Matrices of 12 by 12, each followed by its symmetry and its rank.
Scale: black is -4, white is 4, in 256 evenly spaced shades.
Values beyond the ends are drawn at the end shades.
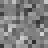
antisymmetric, full rank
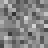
neither, full rank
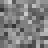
antisymmetric, full rank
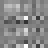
neither, rank two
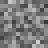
neither, full rank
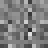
neither, rank two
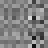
neither, rank two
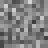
neither, full rank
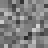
antisymmetric, full rank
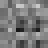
neither, rank two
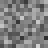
antisymmetric, full rank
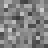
neither, full rank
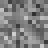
antisymmetric, full rank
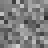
antisymmetric, full rank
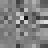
neither, rank two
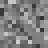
antisymmetric, full rank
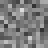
neither, full rank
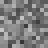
neither, full rank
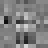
neither, rank two
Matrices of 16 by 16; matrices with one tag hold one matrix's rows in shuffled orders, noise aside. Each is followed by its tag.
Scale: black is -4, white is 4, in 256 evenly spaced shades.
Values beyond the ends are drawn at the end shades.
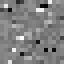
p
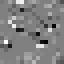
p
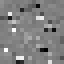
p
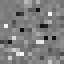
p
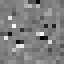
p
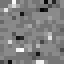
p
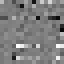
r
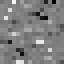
p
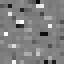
p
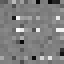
r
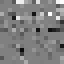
r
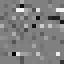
r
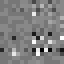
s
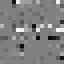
r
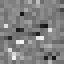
p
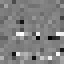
r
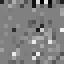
s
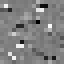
p
